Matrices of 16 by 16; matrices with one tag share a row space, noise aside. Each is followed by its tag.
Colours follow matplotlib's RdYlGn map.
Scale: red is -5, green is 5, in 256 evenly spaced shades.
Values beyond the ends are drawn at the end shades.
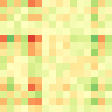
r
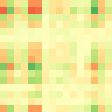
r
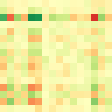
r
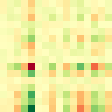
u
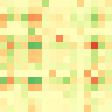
r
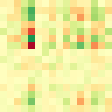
u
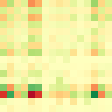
r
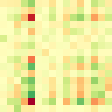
u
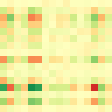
r
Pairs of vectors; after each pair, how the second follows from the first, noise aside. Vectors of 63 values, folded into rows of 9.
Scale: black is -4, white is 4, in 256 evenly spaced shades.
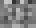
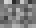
copied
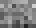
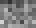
reversed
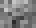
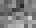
reversed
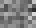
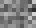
copied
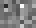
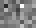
copied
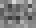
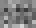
reversed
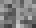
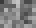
reversed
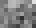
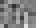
shuffled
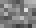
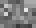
copied
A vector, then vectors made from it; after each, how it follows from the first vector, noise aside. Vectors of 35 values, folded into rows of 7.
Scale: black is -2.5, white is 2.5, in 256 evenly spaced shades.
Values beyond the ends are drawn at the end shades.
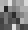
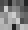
negated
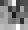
reversed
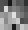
negated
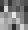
negated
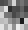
reversed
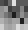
reversed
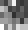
reversed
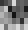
reversed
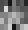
negated
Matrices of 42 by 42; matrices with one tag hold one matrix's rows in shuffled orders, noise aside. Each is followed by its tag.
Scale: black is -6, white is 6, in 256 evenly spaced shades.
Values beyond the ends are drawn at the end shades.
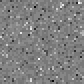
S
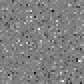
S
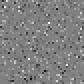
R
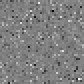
S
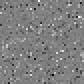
S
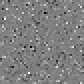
R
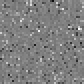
S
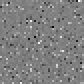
S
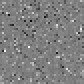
R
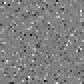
R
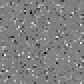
R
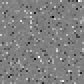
S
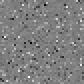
R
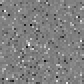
R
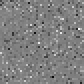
S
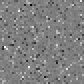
R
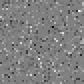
S
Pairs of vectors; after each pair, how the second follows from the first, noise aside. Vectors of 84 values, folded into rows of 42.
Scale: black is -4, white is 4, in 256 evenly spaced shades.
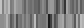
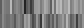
wrapped around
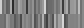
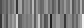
wrapped around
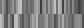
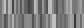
wrapped around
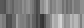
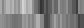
reversed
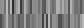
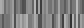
reversed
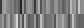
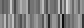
reversed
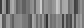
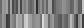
reversed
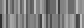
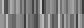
reversed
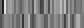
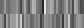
wrapped around
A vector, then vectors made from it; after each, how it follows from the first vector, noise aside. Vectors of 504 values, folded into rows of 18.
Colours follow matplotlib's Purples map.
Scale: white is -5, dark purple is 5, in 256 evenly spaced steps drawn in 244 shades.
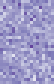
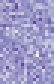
wrapped around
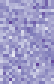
wrapped around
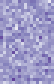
wrapped around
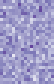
sign-scrambled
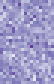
copied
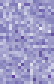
reversed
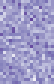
copied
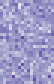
reversed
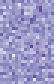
sign-scrambled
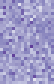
sign-scrambled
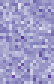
reversed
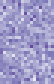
copied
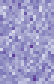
sign-scrambled
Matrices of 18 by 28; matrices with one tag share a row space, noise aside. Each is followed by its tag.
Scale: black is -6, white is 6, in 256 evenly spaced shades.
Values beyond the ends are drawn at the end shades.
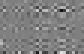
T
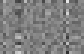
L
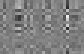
L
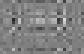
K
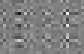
L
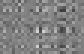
T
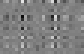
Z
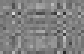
K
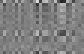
T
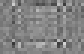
K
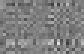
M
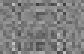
K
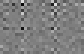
Z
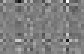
L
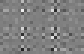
Z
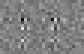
Z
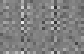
Z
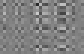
T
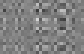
T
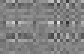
M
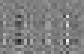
L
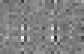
Z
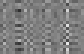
L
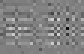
M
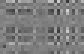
M
